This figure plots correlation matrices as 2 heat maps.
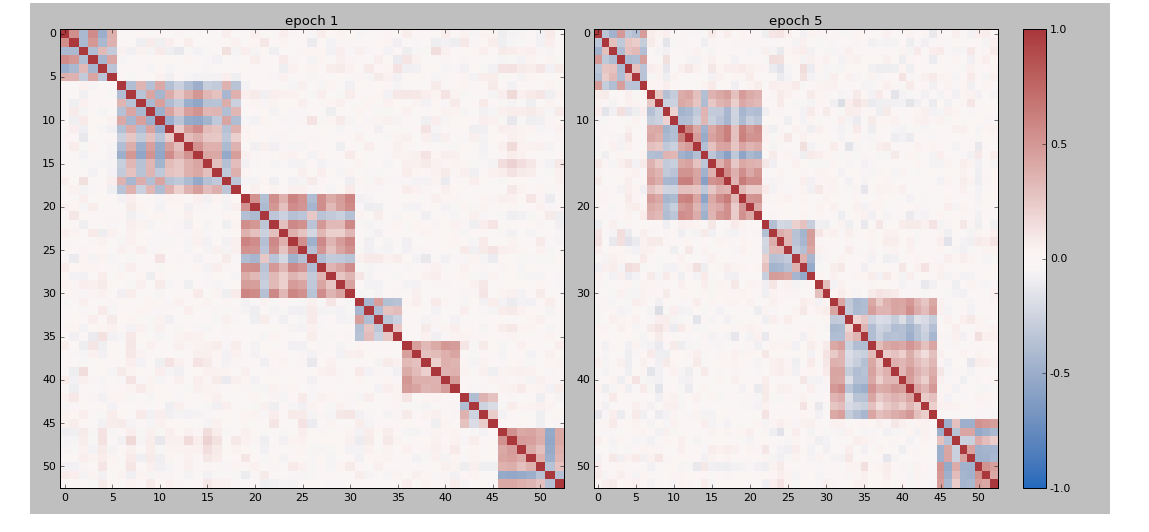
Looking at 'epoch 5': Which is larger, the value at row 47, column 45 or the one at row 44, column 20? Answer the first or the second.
the first
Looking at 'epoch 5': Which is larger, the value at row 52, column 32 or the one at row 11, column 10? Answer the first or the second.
the first
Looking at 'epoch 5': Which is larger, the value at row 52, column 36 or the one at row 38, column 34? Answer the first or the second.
the first
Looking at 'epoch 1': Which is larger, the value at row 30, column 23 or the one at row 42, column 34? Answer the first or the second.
the first
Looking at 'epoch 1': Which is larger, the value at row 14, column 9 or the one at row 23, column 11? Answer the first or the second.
the first
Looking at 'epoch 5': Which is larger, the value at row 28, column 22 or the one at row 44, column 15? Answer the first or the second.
the second
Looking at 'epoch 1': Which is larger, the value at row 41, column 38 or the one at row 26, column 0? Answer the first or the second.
the first
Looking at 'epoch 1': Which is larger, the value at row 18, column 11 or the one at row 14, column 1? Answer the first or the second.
the first
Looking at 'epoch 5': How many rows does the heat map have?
53
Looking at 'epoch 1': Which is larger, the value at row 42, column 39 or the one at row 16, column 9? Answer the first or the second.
the second
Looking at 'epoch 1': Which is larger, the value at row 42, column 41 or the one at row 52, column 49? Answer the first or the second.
the second
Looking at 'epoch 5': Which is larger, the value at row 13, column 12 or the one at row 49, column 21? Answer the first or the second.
the first
